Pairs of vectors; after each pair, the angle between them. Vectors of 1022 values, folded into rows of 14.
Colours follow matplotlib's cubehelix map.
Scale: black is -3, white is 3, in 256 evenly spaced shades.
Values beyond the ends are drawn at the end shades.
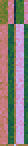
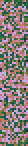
orthogonal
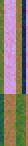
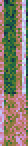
nearly opposite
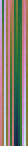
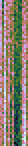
nearly parallel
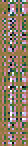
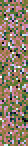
partly opposed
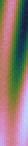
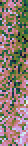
partly aligned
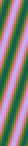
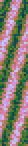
nearly parallel
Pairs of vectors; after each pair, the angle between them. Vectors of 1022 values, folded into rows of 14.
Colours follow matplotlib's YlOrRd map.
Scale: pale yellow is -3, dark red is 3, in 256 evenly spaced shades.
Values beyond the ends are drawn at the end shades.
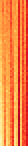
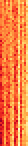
nearly opposite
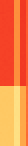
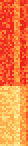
nearly parallel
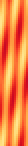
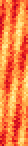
nearly opposite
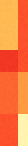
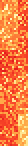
partly aligned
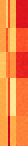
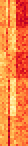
nearly parallel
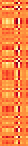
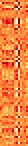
nearly opposite
